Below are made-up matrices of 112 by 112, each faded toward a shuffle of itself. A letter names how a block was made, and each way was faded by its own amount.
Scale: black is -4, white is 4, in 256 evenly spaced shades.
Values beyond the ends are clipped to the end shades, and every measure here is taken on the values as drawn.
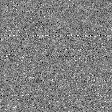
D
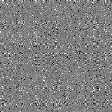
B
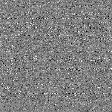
D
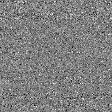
D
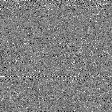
D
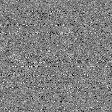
D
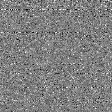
D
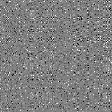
B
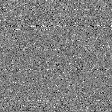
D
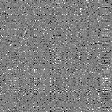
B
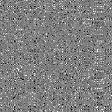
B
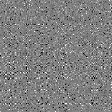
B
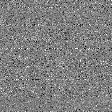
D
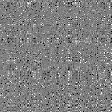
B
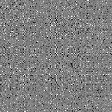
B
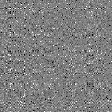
B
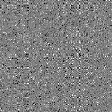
B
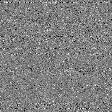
D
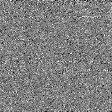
D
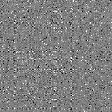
B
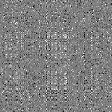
B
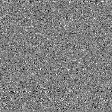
D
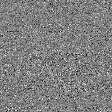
D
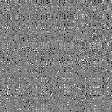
B
